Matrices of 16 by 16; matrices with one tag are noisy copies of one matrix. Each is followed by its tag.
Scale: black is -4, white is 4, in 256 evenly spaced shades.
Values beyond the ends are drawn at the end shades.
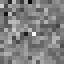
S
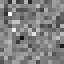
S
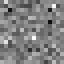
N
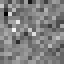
S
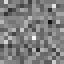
N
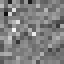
S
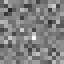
N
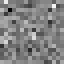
N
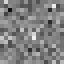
N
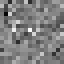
S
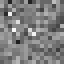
S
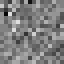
S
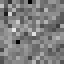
S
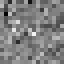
S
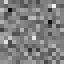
N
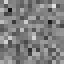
N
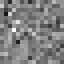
S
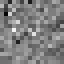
S
